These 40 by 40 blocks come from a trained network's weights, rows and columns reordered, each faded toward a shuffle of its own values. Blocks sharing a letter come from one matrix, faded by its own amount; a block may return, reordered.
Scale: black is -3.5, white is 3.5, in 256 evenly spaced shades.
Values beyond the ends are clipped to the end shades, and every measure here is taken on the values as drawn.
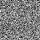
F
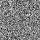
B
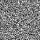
F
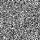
F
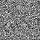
F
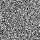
B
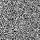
F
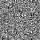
F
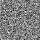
F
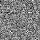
F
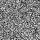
B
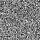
B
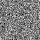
B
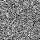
B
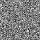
F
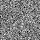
B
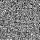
B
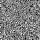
F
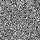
B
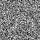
B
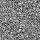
F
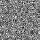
F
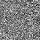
F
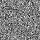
F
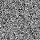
B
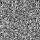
F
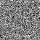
B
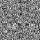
F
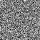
B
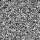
F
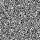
B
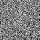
F
